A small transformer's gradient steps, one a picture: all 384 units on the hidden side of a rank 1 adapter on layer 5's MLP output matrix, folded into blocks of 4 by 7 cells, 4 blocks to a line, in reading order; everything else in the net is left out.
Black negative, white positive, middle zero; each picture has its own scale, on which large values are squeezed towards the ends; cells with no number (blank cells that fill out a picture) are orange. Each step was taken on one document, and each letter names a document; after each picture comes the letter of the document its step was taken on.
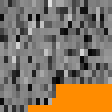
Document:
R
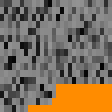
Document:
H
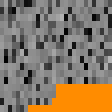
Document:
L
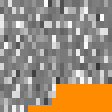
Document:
R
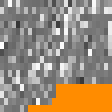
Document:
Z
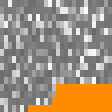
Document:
R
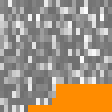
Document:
R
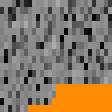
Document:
L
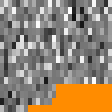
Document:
L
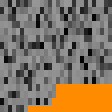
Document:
L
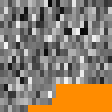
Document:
H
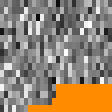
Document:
H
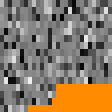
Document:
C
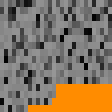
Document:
L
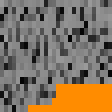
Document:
H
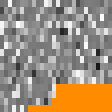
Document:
R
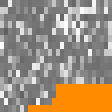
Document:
Z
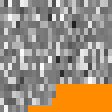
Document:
C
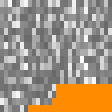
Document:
C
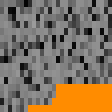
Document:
L
